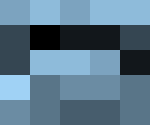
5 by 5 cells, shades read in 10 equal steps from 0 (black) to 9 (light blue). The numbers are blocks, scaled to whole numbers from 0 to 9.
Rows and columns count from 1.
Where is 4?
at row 5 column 3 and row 5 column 4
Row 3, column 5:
1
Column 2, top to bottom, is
8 0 8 5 5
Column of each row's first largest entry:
2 1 2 1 1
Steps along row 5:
down down same up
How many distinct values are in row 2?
3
